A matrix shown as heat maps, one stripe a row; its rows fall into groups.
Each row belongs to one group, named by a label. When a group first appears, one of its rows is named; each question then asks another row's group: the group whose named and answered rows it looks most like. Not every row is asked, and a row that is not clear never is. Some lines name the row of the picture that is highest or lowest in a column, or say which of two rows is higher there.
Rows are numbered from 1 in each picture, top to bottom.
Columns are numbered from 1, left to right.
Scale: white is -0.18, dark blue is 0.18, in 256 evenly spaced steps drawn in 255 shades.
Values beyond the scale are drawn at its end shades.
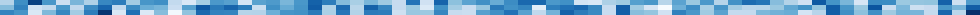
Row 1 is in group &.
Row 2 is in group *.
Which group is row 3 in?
*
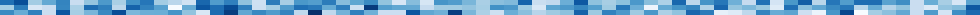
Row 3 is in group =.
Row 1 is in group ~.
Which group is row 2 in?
*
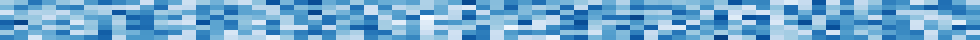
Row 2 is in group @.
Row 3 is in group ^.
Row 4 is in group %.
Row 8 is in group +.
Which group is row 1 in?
&
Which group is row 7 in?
&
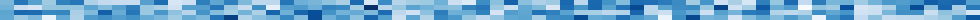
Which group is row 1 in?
@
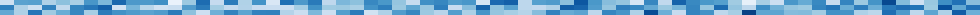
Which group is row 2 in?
+
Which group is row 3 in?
=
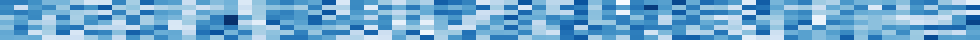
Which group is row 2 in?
+
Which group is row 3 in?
~
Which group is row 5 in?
*
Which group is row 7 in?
%
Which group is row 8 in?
^
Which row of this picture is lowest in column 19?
5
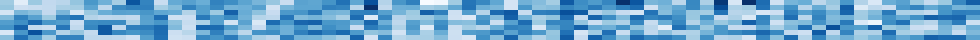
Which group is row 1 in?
%
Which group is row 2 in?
%
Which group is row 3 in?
^
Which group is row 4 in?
@
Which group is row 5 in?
&
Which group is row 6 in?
*
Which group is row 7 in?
&
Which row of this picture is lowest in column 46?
3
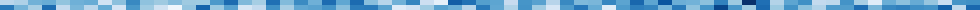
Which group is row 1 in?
%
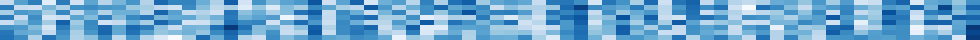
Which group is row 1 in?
^
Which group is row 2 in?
+
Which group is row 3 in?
^
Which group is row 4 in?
=
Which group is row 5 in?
^
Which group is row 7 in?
=
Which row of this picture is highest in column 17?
6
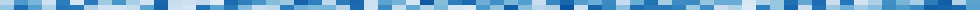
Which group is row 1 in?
^
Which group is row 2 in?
@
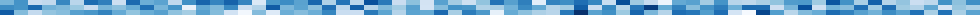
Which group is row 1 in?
*
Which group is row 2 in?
~
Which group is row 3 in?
+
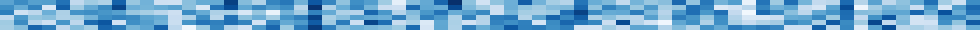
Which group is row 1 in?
~
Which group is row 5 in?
*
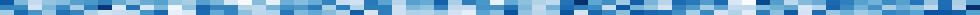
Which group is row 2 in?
*
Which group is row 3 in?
@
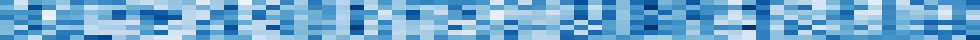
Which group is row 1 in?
+
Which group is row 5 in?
@
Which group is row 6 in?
~
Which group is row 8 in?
+
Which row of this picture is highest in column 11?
3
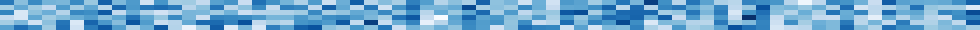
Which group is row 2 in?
%
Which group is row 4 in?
%
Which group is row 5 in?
%
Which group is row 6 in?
&
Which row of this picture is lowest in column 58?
1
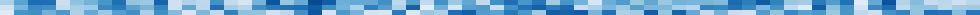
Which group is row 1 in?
&
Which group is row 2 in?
&
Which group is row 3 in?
^
